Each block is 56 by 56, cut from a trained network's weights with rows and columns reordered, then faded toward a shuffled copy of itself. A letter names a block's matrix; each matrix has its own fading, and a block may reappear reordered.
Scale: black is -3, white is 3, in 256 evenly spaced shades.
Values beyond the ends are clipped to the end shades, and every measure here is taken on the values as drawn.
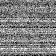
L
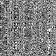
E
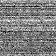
L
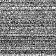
L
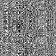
E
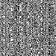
E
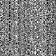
E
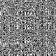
E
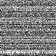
L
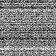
L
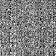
E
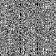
E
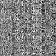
E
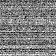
L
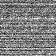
L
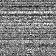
L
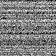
L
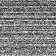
L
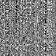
E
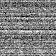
L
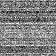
L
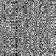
E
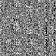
E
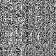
E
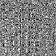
E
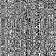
E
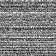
L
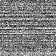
L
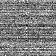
L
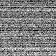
L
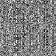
E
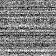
L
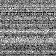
L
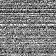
L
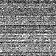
L
